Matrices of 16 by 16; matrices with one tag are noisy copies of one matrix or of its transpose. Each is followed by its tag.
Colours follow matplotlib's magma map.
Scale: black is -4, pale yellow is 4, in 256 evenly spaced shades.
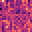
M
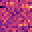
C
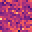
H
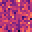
H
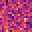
C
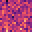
C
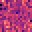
M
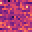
M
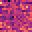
M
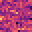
H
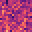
C
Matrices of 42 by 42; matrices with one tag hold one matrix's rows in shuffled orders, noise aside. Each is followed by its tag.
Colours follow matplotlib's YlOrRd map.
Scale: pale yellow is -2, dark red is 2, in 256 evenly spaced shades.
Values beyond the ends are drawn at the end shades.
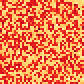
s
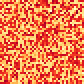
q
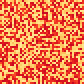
q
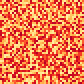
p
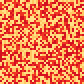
p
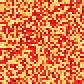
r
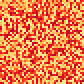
r
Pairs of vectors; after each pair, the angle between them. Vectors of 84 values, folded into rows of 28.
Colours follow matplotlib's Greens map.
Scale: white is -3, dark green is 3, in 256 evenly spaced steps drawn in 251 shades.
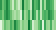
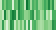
orthogonal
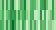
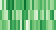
partly aligned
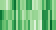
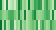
orthogonal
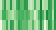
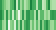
orthogonal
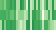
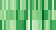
nearly opposite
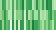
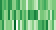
partly opposed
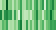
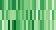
partly opposed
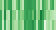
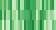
nearly parallel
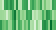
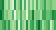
partly opposed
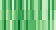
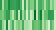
orthogonal
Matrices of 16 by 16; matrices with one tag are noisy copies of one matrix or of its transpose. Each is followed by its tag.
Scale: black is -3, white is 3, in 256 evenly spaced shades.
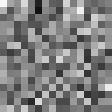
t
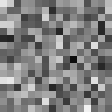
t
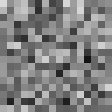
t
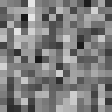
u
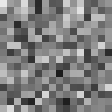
t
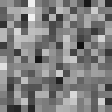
u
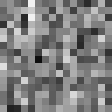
u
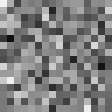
t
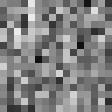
u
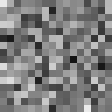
t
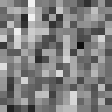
u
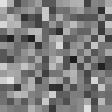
t
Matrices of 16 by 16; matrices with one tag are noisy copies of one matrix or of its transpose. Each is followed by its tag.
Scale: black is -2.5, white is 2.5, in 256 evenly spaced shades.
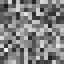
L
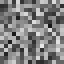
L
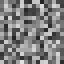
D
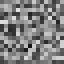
D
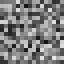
D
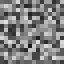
D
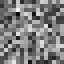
L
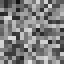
L
